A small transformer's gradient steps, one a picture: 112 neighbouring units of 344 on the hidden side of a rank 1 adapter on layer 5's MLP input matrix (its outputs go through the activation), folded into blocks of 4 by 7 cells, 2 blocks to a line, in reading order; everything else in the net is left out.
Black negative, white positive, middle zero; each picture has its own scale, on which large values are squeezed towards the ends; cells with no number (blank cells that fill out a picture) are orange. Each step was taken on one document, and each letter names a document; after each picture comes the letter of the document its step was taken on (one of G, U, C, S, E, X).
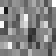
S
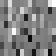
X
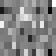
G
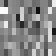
S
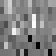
X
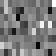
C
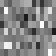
S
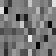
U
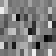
C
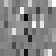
X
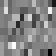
G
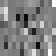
U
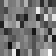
S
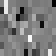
X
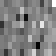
U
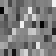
C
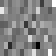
U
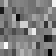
C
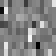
U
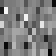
S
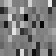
X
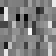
U
